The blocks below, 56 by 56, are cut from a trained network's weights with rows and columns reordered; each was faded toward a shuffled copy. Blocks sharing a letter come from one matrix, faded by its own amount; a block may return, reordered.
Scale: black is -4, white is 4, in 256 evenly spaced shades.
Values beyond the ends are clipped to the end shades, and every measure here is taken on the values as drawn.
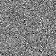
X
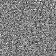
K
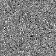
X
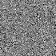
X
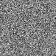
K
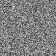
K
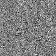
X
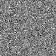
X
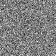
K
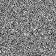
K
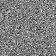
K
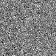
X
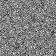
K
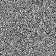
K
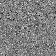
K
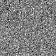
X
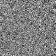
X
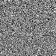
K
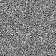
K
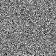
K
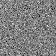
K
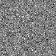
X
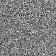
K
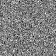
K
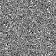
X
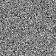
K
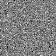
X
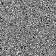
X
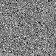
K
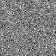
X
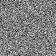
K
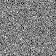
K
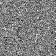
X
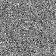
K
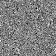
X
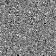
X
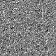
X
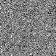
X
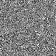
K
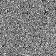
K
